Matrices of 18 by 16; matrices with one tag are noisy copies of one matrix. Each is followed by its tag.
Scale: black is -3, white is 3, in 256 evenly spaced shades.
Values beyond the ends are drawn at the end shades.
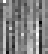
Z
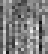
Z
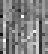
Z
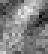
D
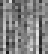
Z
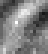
D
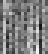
Z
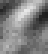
D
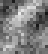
D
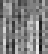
Z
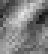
D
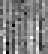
Z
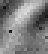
D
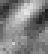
D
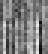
Z
